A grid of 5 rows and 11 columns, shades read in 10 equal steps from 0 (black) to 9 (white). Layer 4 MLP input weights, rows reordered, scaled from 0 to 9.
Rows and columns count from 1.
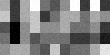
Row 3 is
3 0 5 7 5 5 6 4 4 5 2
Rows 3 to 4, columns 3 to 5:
5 7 5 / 5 3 4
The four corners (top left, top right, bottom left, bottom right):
6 2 5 8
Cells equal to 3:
6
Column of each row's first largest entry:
4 1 4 3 11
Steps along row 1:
down up up down down up up down up down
